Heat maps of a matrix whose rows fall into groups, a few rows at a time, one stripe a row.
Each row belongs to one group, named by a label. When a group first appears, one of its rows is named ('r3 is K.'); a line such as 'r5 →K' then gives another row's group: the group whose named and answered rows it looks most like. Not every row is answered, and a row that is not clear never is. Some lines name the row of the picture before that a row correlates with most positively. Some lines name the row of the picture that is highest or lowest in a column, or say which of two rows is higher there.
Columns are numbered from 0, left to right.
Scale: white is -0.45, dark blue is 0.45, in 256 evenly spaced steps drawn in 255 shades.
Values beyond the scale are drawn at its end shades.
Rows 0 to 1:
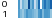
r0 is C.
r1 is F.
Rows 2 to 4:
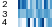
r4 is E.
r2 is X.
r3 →F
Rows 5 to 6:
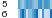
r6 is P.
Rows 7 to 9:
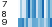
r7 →E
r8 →E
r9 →P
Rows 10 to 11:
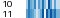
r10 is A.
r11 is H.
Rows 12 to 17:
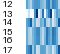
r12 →F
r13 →E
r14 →P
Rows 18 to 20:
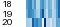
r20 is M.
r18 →P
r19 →P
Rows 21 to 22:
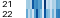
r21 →M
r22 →M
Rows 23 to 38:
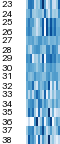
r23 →P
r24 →P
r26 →H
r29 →H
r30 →H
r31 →F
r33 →M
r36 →E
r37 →P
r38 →A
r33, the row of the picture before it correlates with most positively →22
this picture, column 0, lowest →36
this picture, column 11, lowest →24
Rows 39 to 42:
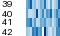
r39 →P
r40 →E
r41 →P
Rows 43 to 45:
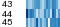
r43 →F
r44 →X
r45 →C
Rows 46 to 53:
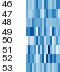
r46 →M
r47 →F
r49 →X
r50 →E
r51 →A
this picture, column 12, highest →52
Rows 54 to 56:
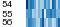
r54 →X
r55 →H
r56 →P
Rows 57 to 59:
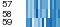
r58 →C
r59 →H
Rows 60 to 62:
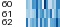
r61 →E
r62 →C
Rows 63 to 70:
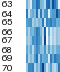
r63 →F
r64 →C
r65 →H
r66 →M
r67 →M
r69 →C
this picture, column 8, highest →70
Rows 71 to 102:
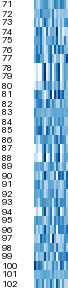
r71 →F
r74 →A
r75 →A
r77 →P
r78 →E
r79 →E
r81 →H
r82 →X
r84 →H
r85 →X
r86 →F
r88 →E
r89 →A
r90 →C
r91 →P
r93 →F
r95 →H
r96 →C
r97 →M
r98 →A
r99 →C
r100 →X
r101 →M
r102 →A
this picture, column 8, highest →81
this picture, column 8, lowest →97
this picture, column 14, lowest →74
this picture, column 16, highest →77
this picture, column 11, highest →74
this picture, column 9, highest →97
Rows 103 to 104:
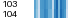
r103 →F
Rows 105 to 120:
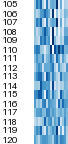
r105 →A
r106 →M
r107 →A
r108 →M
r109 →M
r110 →H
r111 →A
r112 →P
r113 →X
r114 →M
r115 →X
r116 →C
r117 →X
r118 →E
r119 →A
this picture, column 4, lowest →112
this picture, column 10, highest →110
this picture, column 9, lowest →110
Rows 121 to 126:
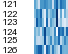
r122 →A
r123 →A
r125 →E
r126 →X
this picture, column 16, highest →124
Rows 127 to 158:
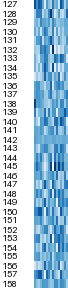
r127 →X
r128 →P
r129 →M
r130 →M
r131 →P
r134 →M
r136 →H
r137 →P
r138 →X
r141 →A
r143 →F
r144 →H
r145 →H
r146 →A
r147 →M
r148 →H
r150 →X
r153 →H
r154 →C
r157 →X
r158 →F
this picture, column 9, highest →132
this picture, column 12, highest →145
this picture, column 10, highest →145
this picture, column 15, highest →139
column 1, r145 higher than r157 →Yes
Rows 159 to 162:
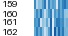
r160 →H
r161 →H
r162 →H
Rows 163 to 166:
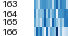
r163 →F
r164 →C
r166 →A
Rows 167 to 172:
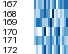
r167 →C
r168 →M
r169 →P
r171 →A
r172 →E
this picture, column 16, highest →169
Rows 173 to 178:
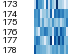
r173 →A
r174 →H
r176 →F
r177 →H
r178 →X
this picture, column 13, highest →176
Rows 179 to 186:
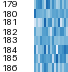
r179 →X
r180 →X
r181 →E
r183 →M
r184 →C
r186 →M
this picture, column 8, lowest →182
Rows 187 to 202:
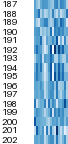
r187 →F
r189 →F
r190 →H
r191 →A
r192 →H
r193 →P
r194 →H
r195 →H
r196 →A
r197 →A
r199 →H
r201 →A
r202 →A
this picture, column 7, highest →198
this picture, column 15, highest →198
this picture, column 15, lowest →201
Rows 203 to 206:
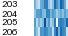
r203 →F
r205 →C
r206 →F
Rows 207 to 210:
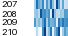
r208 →M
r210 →E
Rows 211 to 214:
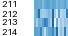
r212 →P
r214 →A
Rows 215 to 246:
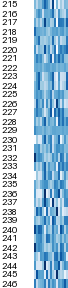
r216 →P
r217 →C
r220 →C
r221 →H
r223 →P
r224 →P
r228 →C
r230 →E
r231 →H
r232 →X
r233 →C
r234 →E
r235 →F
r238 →A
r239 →M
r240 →X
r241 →X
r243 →F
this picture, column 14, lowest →238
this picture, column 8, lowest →237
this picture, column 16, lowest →243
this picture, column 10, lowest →215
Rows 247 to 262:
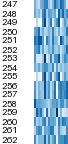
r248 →C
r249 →E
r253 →E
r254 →M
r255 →E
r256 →C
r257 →C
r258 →X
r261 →P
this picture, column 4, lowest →261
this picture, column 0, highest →258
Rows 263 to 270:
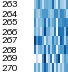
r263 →P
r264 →F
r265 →C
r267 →X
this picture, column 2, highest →267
